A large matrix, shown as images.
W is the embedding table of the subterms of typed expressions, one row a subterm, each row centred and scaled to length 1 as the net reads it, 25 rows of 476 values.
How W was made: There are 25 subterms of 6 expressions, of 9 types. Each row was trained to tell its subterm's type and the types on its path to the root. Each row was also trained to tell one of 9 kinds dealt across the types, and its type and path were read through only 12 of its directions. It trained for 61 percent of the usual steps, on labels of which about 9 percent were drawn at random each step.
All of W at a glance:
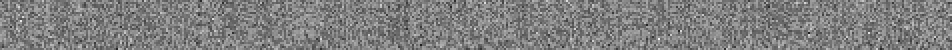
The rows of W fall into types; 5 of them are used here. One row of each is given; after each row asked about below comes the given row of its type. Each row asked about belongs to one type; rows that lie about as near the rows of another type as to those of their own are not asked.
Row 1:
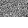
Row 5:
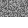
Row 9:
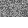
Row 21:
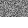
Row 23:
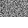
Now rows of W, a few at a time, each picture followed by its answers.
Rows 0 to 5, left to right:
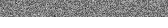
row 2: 9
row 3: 23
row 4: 5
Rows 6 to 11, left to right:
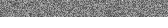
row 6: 1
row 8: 23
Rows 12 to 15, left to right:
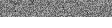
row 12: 9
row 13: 23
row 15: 5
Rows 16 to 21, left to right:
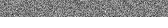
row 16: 5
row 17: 5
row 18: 9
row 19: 9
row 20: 21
